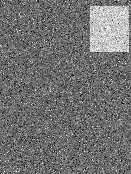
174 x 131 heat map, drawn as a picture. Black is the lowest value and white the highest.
In the top right lies a patch that is higher than the rest. There are no regular stripes. The top right is the ninth with the highest average.
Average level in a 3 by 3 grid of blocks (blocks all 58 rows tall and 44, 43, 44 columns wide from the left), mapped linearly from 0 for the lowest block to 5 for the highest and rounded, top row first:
0 0 5
0 0 0
0 0 0
